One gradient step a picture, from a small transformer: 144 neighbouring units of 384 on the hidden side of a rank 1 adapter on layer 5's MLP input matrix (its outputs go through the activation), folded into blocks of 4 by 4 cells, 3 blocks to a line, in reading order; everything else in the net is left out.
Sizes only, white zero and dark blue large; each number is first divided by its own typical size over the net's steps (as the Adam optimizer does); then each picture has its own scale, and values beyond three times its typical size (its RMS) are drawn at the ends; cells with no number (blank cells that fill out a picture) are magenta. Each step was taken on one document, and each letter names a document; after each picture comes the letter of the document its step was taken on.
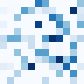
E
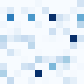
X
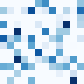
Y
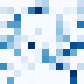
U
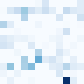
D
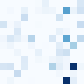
D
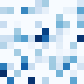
Y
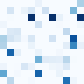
X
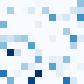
X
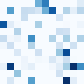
D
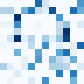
U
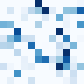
D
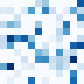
U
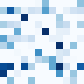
Y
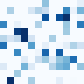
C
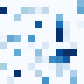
E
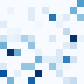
X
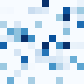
C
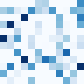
Y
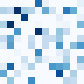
Y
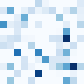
D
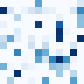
E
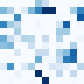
U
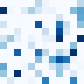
E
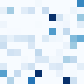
X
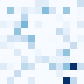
D
